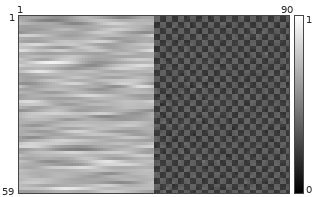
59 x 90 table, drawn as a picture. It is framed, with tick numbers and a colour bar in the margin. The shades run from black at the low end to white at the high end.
The table splits into one row of 2 panels. Panel 1,1: high, streaked across. Panel 1,2: low, checkered.
